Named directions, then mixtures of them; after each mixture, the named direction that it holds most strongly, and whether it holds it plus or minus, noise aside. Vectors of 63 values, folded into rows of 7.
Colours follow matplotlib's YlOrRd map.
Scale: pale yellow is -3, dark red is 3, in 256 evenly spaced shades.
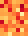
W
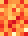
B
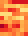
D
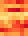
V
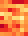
D, plus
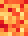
W, plus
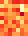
W, minus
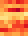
V, plus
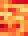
D, plus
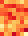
B, minus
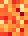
W, minus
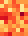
W, minus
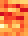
D, minus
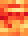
V, minus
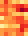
D, minus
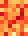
B, plus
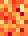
W, minus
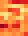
D, plus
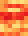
V, minus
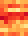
V, minus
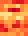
V, plus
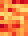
D, plus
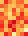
B, plus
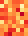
W, minus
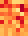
W, plus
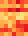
V, plus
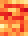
D, minus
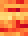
V, plus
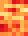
D, plus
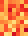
B, minus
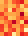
B, plus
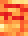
D, minus
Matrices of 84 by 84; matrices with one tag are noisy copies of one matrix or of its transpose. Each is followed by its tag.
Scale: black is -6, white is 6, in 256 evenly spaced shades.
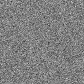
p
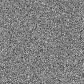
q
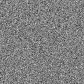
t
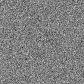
t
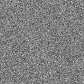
p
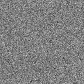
q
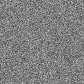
p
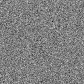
t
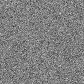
p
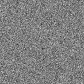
p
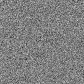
t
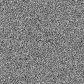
t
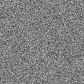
p
